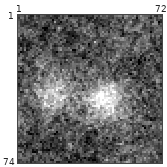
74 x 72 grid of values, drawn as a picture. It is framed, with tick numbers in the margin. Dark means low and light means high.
Stripes: none. Slope: none. Bumps: two. Average level on the scale: 40%. Grain: blotchy. Seam: none.
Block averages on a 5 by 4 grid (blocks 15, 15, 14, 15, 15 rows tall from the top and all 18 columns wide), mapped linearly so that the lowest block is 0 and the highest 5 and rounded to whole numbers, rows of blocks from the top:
0 0 1 1 | 1 1 1 0 | 3 4 5 1 | 2 2 4 1 | 0 0 1 1
